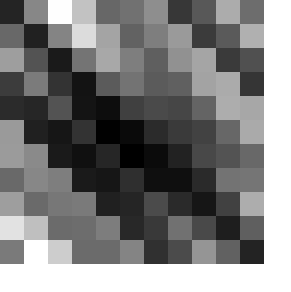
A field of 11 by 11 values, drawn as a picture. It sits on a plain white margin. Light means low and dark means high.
The bottom left is the ninth with the lowest average. No overall slope runs across the table. The centre is the ninth with the highest average. Overall the values sit about 60% of the way up the scale. The grain runs diagonally down to the right.
